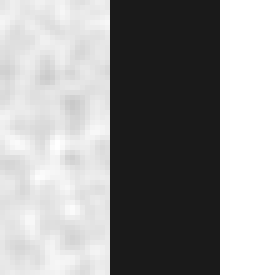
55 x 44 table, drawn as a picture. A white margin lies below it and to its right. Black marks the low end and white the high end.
It is made of 1 by 2 panels. Panel 1,1: very high, blotchy, faint in contrast. Panel 1,2: very low, flat.
